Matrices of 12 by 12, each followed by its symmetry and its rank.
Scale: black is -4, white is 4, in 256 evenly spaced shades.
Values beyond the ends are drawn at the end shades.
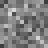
symmetric, full rank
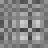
symmetric, rank one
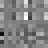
neither, rank two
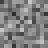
symmetric, full rank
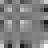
symmetric, rank one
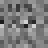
neither, rank two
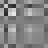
symmetric, rank one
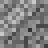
symmetric, full rank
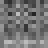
neither, rank two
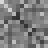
symmetric, full rank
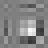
symmetric, rank one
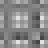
symmetric, rank one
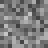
neither, full rank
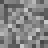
symmetric, full rank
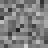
neither, full rank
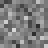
neither, full rank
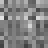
neither, rank two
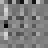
neither, rank two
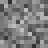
neither, full rank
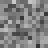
neither, full rank
